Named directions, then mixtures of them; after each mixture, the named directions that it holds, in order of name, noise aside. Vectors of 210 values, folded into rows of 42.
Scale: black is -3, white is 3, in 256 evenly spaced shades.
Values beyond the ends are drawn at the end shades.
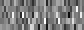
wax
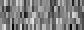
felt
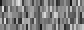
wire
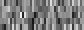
felt, wax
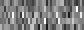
wax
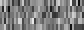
felt, wire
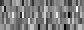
wax, wire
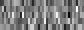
wax, wire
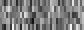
felt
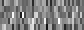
felt, wax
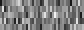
wire
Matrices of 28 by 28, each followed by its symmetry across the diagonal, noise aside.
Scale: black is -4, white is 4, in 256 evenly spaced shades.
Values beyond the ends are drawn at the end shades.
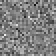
antisymmetric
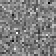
neither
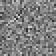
antisymmetric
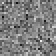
symmetric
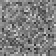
symmetric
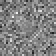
symmetric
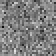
neither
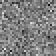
antisymmetric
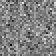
neither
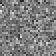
neither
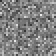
symmetric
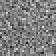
antisymmetric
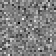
antisymmetric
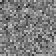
symmetric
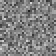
neither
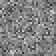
symmetric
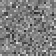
symmetric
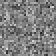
antisymmetric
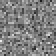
antisymmetric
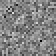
symmetric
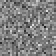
neither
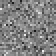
neither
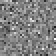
neither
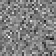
neither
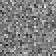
antisymmetric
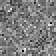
symmetric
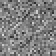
antisymmetric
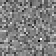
antisymmetric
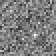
symmetric
